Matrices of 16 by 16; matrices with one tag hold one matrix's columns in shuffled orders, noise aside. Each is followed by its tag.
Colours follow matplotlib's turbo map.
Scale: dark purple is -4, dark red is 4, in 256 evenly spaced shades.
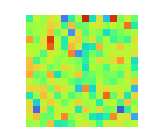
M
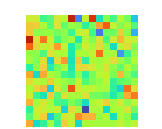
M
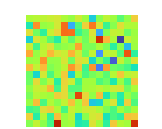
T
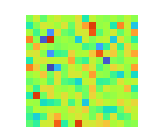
T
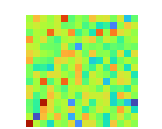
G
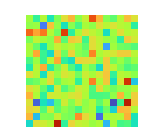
G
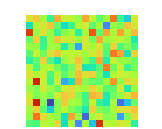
G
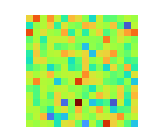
G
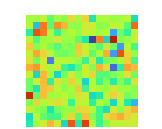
T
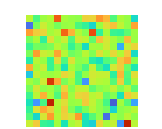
G
